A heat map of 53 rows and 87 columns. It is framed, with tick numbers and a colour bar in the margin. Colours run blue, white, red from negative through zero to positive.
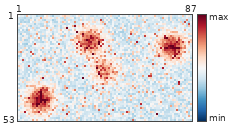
Ninth with the highest average: bottom left. Seam: none. Bumps: four. Histogram: skewed, a long tail of high values. Mirror symmetry: none.
